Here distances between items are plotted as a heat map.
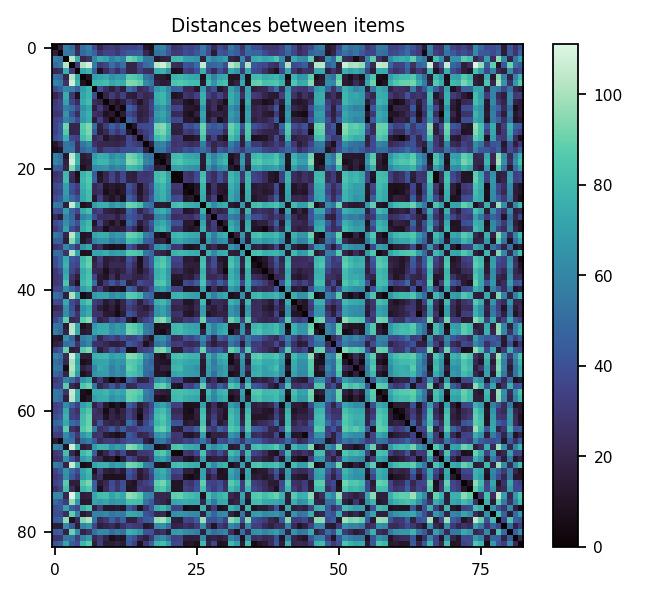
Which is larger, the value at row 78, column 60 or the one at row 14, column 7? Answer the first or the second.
the second
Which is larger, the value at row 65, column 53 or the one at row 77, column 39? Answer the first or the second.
the second
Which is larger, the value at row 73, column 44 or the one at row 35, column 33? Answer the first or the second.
the first
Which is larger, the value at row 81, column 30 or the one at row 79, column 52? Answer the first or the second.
the second
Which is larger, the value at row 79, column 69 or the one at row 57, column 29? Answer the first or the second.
the second
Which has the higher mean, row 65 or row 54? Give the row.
54
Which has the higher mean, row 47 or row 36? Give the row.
47
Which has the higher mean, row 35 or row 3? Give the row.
3
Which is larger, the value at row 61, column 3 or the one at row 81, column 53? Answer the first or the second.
the second
